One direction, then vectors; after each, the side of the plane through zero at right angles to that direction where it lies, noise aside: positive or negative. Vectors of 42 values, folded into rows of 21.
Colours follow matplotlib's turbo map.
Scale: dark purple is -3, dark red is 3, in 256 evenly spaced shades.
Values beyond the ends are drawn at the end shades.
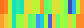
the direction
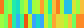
positive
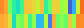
positive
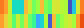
positive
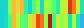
negative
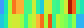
negative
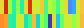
positive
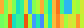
positive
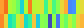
positive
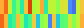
positive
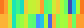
positive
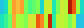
negative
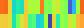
positive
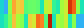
negative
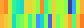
positive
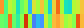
positive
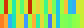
positive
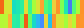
positive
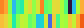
positive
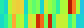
negative
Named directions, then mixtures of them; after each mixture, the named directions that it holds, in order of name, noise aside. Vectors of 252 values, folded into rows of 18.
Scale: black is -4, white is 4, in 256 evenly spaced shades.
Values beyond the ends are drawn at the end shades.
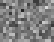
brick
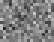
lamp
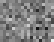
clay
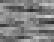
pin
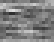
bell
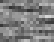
pin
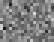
lamp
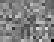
clay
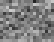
bell, brick, lamp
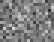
lamp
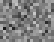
lamp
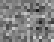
clay, pin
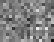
clay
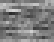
bell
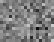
clay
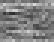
bell
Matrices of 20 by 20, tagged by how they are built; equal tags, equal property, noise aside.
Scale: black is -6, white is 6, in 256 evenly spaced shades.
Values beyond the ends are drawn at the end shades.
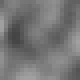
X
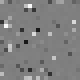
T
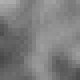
X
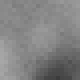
X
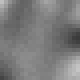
X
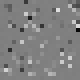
T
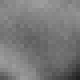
X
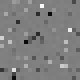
T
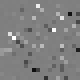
T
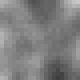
X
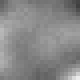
X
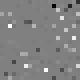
T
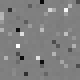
T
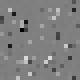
T
